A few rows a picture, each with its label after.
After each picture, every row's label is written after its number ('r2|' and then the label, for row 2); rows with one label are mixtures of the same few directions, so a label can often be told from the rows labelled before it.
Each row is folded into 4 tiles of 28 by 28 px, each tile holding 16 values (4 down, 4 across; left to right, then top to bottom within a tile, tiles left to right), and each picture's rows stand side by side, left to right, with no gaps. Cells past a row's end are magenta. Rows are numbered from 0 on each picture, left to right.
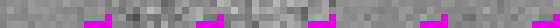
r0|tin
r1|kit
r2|tin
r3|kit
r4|kit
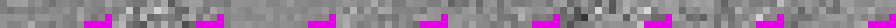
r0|tin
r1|kit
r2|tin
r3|kit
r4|tin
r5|kit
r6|kit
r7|kit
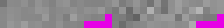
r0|tin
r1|kit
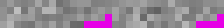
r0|kit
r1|kit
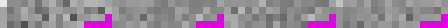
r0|tin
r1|kit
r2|kit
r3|tin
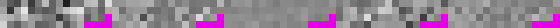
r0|tin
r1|kit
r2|tin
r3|kit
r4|kit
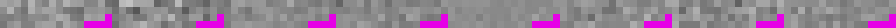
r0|tin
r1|tin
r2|tin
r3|tin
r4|kit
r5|kit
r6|tin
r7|kit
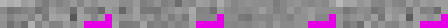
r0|tin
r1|tin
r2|kit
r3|tin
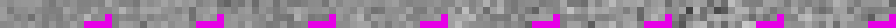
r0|kit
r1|tin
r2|tin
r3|kit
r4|kit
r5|tin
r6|kit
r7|kit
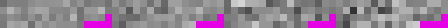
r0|tin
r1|kit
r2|tin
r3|kit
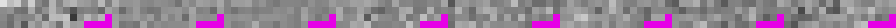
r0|tin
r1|tin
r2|tin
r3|kit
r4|tin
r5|kit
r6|tin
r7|kit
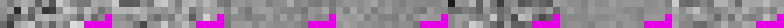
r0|kit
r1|tin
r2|tin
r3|kit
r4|tin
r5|tin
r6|tin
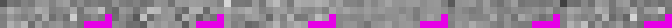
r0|tin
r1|kit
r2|tin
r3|tin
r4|tin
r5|tin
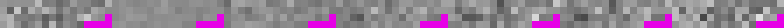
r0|kit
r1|kit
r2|tin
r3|kit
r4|kit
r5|kit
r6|kit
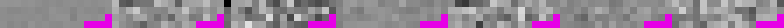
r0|tin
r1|tin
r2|tin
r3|tin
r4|tin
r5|kit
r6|tin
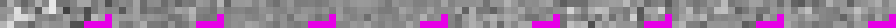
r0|kit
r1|tin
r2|tin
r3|kit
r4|kit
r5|tin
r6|kit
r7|tin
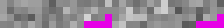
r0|kit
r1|kit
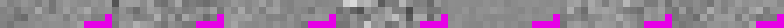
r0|kit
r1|tin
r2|kit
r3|tin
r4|kit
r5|tin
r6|kit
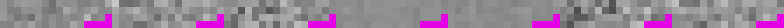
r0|kit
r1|tin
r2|kit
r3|tin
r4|tin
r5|kit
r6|tin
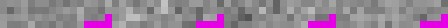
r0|tin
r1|kit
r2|kit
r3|kit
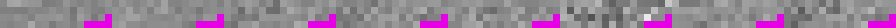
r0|tin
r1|kit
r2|kit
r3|kit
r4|kit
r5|kit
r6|tin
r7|kit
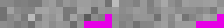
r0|kit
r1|tin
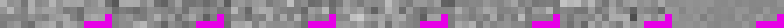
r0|tin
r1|tin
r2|tin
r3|kit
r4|tin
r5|tin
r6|kit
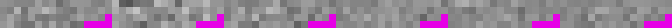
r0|kit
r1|tin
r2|kit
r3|kit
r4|tin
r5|kit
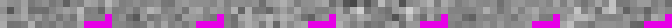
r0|tin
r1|kit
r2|kit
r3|tin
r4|kit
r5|kit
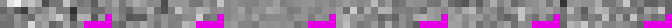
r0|tin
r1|kit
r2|kit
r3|kit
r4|tin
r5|tin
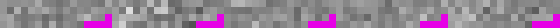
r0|kit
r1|kit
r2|tin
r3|kit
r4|kit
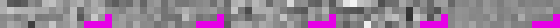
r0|tin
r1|tin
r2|tin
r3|tin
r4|tin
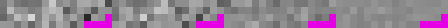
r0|kit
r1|kit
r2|tin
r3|kit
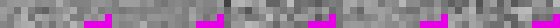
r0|kit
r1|tin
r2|tin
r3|tin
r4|tin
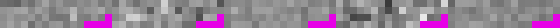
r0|tin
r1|kit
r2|tin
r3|kit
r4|tin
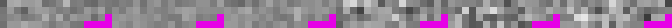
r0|tin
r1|tin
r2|tin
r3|tin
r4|kit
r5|kit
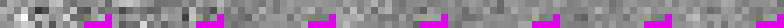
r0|kit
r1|tin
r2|kit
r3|kit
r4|kit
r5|kit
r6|kit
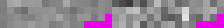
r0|tin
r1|tin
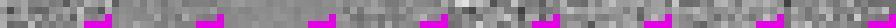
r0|tin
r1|tin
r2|tin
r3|kit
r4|tin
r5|tin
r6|tin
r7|tin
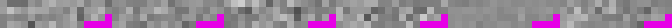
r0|tin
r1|kit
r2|tin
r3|kit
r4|tin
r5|kit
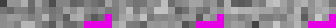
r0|tin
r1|kit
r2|tin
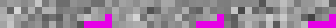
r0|kit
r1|kit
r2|kit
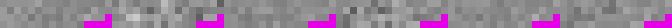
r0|kit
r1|kit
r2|kit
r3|kit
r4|kit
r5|kit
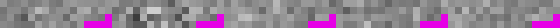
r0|kit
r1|kit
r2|kit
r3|tin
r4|kit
